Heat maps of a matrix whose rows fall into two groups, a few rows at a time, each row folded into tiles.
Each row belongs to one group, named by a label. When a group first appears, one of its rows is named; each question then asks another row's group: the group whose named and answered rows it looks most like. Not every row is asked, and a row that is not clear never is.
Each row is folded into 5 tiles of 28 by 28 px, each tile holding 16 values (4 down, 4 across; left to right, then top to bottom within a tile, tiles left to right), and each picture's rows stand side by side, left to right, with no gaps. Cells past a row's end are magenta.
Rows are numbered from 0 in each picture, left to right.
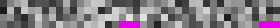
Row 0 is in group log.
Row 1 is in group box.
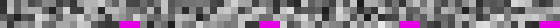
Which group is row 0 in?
log
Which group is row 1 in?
log
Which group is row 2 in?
box
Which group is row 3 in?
log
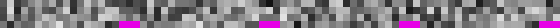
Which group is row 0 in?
log
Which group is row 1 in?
log
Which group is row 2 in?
box
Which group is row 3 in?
log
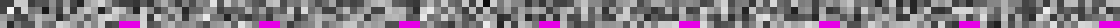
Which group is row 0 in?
log
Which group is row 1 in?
box
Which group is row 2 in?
log
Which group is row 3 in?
box
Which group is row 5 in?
box
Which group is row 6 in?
log
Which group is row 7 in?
box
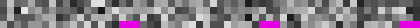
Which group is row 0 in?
log
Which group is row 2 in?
box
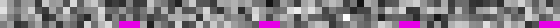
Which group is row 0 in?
box
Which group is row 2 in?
box
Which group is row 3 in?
log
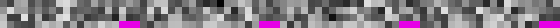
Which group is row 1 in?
log
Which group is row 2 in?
log
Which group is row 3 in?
log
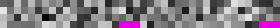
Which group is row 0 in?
box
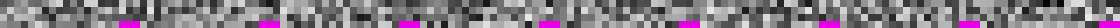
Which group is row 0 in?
box
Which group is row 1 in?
log
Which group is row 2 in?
box
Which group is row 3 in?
log
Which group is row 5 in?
box
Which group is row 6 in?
box
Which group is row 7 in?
log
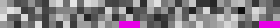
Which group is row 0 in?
box
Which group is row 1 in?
log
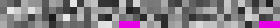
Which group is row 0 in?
box
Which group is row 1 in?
log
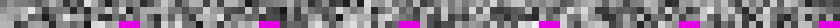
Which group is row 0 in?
box
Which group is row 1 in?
box
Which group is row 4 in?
box
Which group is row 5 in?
box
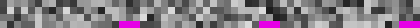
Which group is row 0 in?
log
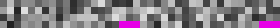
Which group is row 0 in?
log
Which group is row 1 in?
box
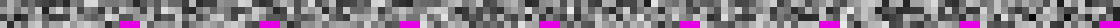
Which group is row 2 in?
log
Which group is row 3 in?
box
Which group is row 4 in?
log
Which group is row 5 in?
box
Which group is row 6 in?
box
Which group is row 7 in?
box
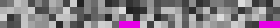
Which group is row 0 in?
box
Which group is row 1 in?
log
